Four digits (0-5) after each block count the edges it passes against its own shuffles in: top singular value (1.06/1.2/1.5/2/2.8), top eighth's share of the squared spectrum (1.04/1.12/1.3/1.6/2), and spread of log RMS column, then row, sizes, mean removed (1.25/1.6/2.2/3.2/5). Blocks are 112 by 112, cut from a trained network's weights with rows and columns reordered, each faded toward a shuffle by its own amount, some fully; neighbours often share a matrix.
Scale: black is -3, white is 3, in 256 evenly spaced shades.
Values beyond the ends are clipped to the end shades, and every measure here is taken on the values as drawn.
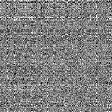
4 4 3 3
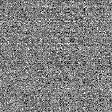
3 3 2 1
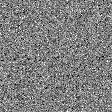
1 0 0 0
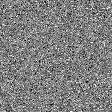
0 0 0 0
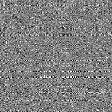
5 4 1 4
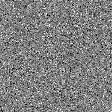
2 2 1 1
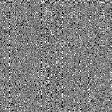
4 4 3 2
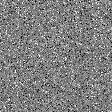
1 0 0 0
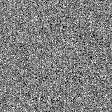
2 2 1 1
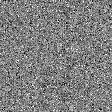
2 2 0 1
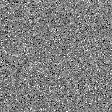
2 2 1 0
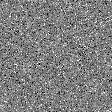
0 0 0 0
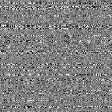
4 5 1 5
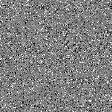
3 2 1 2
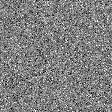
0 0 0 0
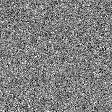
1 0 0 0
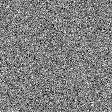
0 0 0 0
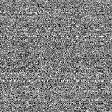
4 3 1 2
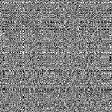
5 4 2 3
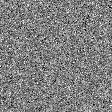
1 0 0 0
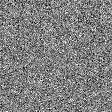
1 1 0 0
